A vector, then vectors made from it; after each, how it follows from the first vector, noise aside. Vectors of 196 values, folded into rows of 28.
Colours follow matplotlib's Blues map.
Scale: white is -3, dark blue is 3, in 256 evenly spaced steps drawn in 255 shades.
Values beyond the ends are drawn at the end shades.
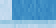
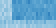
shrunk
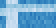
wrapped around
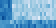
negated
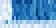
scaled up
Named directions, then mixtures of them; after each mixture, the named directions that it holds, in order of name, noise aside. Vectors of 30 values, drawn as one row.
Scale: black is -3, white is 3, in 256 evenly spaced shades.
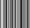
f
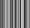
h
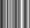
f, h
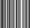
f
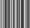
h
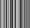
f, h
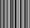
f, h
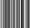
h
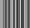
h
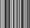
h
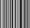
f, h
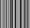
f, h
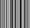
f, h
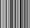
f, h
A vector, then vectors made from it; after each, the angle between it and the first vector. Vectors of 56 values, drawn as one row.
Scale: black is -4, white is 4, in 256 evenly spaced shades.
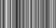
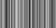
nearly opposite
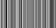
partly opposed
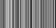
partly aligned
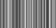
partly aligned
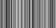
nearly opposite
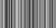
nearly opposite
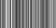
nearly parallel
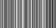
partly opposed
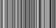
partly opposed
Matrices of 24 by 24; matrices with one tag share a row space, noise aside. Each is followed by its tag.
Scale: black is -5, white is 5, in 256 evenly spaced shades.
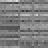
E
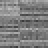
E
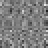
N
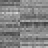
E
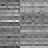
E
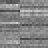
E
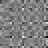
N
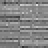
E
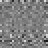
N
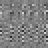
N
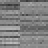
E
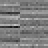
E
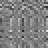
N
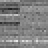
E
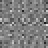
N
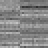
E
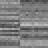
E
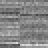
E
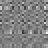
N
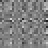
N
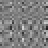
N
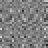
N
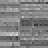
E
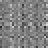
N
